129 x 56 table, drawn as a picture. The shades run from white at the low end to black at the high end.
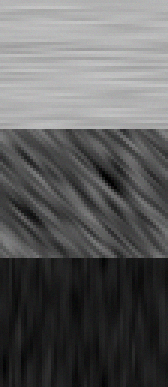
It is made of 3 by 1 panels. Panel 1,1: low, streaked across, faint in contrast. Panel 2,1: high, slanting down to the right. Panel 3,1: very high, streaked downward, faint in contrast.
